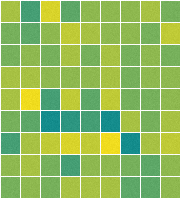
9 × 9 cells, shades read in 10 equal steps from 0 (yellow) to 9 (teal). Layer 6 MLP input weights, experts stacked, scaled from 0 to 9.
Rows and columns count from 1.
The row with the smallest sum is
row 7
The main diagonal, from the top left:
3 6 5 4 6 9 9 6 4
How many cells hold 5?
17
